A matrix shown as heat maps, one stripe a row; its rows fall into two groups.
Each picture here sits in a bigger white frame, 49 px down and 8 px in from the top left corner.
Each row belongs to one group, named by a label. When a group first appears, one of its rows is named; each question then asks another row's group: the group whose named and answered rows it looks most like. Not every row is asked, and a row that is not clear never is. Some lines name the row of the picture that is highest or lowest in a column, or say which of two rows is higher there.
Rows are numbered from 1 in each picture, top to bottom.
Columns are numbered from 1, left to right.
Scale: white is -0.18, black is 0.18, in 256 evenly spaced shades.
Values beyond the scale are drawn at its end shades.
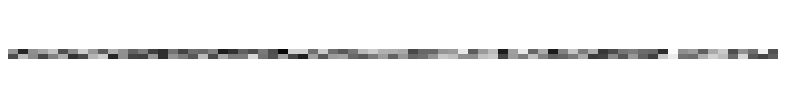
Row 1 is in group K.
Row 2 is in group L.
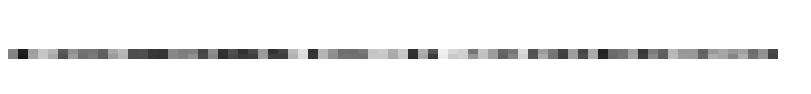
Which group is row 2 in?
K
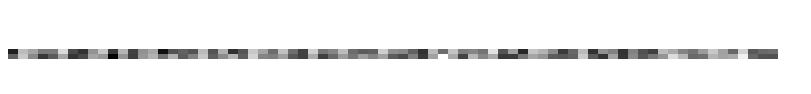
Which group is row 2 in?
L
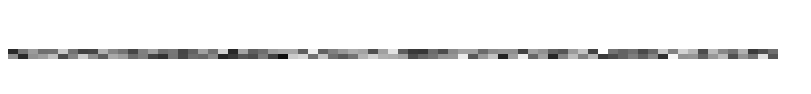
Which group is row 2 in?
K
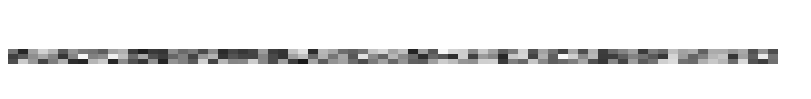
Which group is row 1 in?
K
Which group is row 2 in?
K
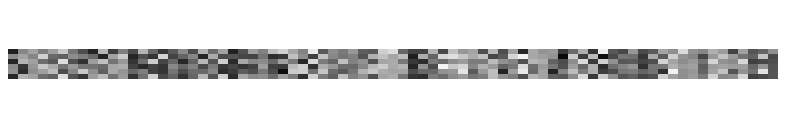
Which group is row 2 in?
K
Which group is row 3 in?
L
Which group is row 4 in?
K
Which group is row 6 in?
L
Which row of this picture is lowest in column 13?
5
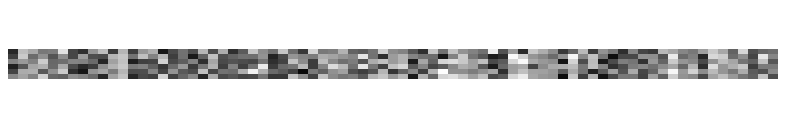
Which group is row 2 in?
K
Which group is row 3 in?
K
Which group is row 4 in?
K
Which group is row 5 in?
L
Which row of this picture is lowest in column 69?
5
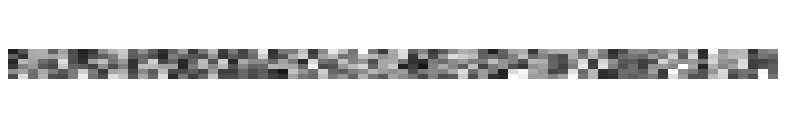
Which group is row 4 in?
L
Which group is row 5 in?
K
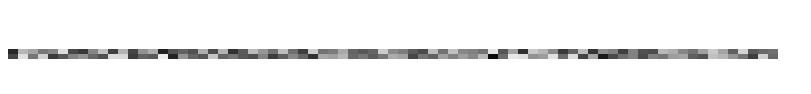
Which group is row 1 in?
L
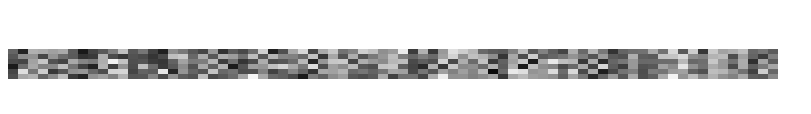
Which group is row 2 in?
L
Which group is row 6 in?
L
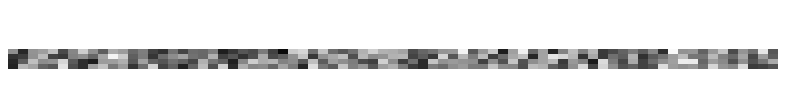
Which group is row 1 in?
K
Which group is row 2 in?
K
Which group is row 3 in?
L
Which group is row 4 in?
L
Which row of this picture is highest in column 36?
3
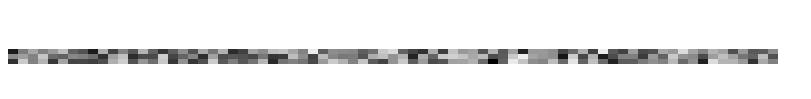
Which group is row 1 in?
L
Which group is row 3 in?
K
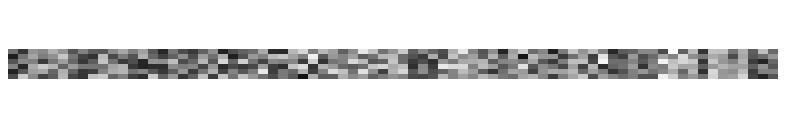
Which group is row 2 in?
L
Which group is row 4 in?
K
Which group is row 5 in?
K
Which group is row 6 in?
L
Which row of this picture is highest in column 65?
6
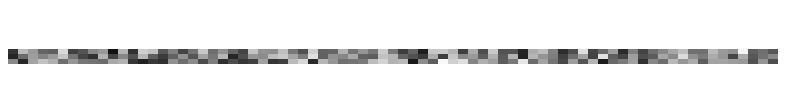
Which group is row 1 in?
L
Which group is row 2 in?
L
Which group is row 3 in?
K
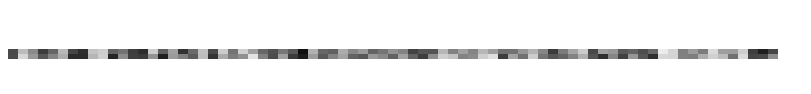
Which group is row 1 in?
L
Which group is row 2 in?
L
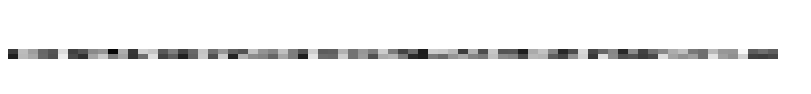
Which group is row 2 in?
L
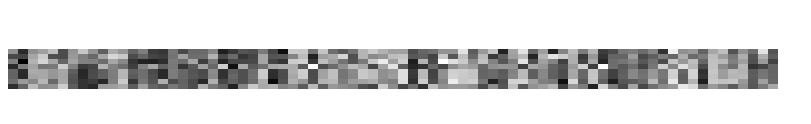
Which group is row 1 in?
K
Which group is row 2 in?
K
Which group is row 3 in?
K
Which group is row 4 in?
L
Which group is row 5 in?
K
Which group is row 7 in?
K
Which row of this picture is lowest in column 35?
4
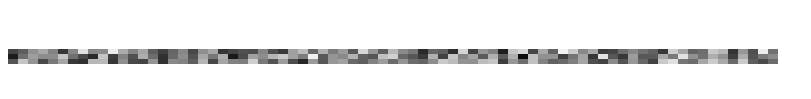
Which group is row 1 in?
K
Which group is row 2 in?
L
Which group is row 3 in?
L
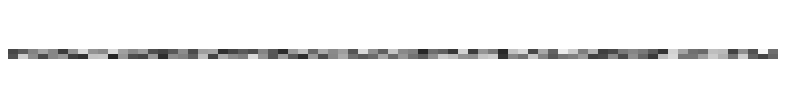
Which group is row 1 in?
K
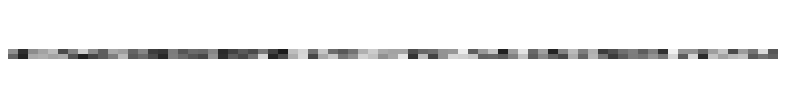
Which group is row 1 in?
K
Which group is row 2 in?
K
